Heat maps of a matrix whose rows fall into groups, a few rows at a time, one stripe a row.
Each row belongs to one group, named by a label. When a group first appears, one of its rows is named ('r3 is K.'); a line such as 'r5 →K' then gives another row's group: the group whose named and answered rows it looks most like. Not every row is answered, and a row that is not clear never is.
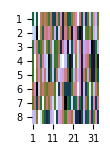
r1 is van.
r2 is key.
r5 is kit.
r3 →kit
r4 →kit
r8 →key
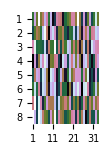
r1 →van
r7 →key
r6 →kit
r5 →kit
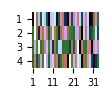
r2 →kit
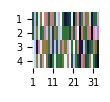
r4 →key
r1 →van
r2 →van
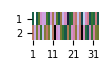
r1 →kit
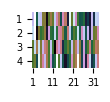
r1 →key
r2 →key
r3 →van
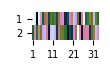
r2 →kit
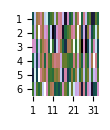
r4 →van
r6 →kit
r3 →van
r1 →kit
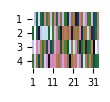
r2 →kit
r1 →key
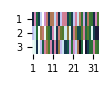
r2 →key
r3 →key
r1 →kit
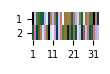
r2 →kit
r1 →kit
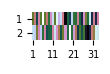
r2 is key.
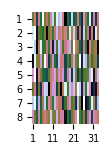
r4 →kit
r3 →key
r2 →key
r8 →van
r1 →van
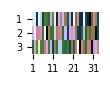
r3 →van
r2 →key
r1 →key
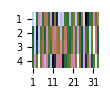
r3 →van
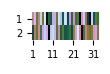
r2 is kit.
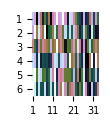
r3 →van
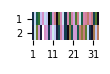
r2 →kit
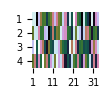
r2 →kit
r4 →van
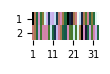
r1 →kit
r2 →van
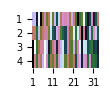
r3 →kit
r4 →kit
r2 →van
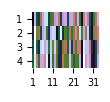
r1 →kit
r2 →kit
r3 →kit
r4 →kit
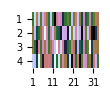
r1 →van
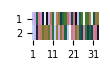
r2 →key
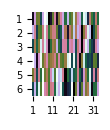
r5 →van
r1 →kit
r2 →kit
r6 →van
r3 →kit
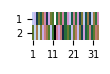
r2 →van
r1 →key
